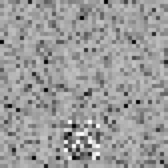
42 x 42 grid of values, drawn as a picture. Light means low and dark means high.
The halves do not mirror each other. The bottom middle is the roughest part. No row or column stands out. In the bottom middle lies a patch that is rougher than the rest. Most values sit low, with a long tail of high ones. Fine speckle covers the field. On average the colour sits 40% of the way up the scale. There is no overall slope.
